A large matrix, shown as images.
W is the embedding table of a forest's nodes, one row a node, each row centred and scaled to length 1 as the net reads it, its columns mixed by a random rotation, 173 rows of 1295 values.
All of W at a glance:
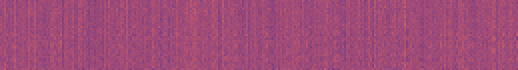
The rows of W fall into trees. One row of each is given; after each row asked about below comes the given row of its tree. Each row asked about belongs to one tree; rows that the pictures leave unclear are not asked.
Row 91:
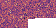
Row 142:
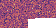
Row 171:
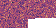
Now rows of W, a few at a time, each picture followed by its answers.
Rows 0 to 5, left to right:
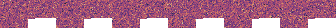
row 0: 171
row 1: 171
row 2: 171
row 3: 142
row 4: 171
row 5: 91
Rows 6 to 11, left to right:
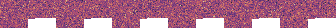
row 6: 171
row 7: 171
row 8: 142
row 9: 171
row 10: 142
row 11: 142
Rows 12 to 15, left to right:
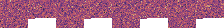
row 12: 171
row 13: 171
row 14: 171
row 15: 171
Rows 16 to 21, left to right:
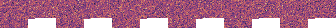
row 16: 171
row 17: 142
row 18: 171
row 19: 142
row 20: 171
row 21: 91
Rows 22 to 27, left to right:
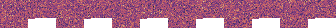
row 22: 91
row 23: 91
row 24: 142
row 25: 171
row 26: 91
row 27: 91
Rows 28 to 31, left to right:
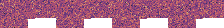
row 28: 142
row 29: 171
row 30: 91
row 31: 142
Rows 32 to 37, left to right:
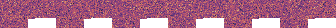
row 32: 91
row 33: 142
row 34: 171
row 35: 142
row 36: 91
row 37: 171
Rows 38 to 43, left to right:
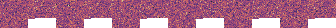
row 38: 171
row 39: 171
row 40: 171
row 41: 142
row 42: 171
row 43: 171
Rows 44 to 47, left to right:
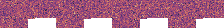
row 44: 142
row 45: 142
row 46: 171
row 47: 142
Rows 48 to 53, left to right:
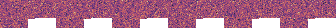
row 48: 171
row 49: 142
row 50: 171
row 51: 171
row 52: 142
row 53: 142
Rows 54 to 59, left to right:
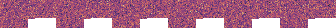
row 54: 171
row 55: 142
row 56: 142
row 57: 171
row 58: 142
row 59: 171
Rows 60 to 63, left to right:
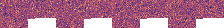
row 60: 142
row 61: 171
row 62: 171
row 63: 91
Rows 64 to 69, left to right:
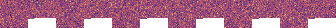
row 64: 142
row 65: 171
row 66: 171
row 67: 171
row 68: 171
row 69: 91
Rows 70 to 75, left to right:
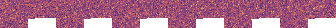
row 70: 91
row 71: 142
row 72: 142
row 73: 171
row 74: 142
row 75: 171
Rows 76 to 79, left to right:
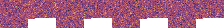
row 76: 171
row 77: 142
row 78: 142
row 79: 142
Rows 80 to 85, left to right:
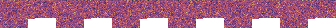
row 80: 171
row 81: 142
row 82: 142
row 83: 142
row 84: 171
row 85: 142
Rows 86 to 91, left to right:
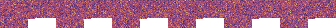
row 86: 142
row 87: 142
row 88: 142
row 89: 142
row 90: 91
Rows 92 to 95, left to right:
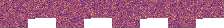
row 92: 171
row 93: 142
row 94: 171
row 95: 171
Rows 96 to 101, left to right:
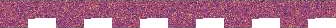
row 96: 91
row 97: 171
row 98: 91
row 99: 171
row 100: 91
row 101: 142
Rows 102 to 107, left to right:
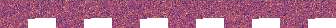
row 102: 142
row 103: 171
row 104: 142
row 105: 142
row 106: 91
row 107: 142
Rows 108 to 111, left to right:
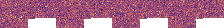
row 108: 91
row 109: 142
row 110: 142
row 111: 142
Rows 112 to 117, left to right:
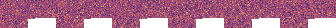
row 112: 142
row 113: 91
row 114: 142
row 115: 142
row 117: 142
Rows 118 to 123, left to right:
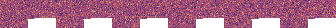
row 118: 142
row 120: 91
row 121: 171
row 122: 142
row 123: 171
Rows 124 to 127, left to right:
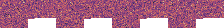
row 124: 142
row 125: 91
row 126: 142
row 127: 171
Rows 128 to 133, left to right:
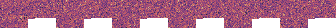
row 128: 91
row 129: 171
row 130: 171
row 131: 171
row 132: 142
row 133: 171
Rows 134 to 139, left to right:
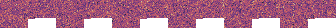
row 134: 91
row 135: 142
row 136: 171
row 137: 171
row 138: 171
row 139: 142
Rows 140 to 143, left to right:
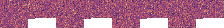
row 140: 171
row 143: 142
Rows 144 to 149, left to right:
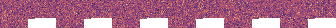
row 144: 91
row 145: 142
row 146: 142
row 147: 142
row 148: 91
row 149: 142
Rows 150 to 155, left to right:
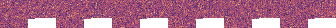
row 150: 171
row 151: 142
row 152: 142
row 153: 142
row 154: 142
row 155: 142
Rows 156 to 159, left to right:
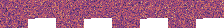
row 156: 171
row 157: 91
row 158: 171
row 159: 171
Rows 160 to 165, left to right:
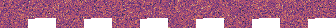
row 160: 171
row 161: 91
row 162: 142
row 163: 171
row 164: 171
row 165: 91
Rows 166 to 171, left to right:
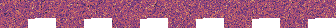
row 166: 142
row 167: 142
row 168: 171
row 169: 142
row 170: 91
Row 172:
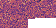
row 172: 91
